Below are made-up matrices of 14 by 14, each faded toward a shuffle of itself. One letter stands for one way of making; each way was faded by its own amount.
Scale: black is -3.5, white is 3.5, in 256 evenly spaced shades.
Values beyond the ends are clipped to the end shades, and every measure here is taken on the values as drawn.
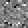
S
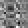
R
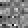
R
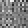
R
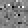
S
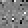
S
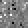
S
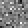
S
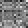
R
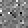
S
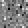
S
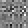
R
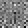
R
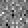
S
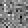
S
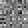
R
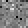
S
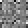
R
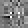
R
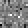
S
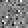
S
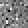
S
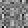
R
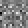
R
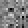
R
